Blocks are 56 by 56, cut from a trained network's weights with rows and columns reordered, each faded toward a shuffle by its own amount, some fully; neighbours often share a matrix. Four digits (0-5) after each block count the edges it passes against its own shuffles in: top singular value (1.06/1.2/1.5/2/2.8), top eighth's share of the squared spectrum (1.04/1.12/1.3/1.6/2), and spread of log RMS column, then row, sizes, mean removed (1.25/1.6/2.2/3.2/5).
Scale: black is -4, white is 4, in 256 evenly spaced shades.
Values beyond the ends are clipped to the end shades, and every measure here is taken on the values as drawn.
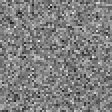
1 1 0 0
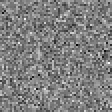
1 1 0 0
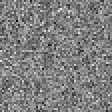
0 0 0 0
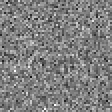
2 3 0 1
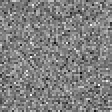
0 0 0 0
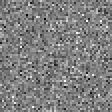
0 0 0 0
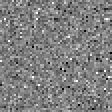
0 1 0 0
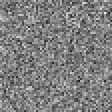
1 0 0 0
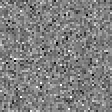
0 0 0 0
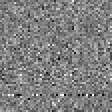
3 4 1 2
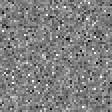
1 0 0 0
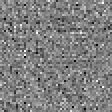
1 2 1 0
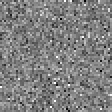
0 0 0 0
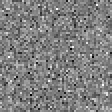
1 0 0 0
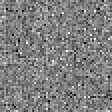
1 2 0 1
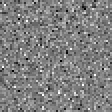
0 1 0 0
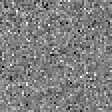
1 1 0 0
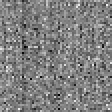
2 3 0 2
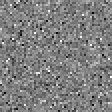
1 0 0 0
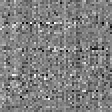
3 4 1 3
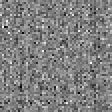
2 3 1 2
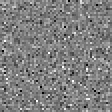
1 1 1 0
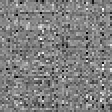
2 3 3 1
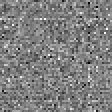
2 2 2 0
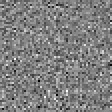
3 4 2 2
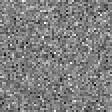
1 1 0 0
